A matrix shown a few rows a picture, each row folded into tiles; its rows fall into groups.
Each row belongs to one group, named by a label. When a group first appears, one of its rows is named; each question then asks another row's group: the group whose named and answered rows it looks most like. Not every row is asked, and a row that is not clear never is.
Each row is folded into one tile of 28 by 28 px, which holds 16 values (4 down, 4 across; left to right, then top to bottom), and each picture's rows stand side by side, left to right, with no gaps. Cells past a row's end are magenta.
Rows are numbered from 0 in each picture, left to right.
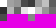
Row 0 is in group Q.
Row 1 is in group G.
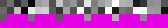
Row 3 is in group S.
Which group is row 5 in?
G
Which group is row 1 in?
G
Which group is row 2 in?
Q
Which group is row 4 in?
Q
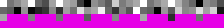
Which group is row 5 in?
S
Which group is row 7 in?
G
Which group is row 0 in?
S
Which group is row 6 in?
Q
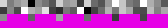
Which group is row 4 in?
Q
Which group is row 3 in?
S
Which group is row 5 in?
Q
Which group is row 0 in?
S
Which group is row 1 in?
G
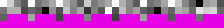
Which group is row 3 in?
S
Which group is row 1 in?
S
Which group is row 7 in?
G
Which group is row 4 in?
Q
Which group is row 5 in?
S
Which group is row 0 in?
Q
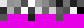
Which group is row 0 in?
Q
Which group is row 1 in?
Q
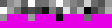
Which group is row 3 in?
S
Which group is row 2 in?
Q
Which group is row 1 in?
S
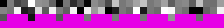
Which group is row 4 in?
S
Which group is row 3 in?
G
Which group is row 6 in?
G
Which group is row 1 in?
Q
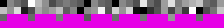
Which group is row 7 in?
S
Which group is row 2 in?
G
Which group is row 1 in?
Q
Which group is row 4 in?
G
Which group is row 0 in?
G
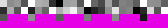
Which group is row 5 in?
Q
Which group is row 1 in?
Q
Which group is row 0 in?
Q
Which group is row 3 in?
S
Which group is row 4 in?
G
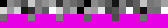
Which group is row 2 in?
G
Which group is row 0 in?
G
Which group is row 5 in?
S
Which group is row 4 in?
G
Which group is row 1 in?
S
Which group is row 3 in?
G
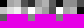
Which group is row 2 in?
G
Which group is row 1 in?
G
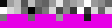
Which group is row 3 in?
Q
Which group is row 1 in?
S
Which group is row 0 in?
G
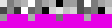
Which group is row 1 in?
S
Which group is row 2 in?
G
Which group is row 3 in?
S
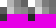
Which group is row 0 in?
Q
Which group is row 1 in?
Q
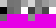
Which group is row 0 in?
S
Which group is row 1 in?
S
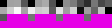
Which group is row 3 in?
G
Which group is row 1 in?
G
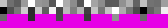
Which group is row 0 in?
S
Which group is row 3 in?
Q
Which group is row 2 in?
Q
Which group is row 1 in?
Q
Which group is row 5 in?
S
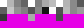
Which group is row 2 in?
Q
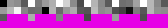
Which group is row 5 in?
Q
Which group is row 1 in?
S
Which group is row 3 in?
Q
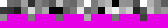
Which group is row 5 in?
Q
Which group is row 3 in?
S
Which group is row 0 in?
S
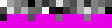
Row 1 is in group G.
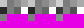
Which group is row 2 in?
S
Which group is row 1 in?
S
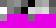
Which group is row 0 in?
G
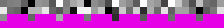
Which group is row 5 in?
Q
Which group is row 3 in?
G
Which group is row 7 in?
S
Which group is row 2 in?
S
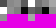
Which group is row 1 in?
S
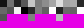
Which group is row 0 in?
G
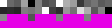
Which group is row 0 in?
S
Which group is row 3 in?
G
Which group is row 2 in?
Q
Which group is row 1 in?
G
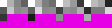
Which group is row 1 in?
Q
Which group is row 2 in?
Q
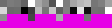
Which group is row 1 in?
Q
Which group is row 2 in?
S
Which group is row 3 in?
S
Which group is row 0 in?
G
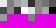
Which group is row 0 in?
S
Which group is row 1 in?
G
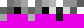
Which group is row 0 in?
S
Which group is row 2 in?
Q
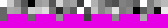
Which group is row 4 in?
G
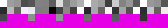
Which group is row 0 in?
Q
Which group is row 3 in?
Q
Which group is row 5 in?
Q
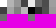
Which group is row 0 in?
Q
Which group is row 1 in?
S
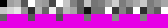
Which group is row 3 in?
S
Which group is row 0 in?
G
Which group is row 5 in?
S
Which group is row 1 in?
Q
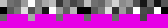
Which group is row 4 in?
Q
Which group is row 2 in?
G
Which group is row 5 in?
G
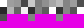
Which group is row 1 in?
S
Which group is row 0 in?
Q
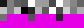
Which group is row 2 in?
Q
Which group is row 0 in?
G
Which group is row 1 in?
Q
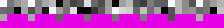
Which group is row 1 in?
S
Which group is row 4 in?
G
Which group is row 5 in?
G
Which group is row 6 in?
Q
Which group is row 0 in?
S
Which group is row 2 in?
G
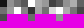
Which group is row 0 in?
G
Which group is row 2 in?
G
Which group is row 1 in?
Q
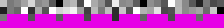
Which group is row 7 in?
G
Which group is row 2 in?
G
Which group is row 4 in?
Q
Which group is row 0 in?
S
